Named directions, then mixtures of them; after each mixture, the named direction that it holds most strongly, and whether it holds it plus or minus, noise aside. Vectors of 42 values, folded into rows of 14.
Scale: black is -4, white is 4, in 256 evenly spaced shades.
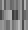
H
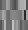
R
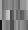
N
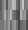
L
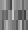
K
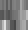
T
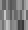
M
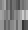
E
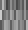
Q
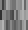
Q, minus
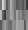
Q, plus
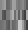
M, minus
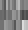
E, minus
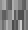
K, plus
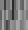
K, minus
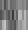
T, plus
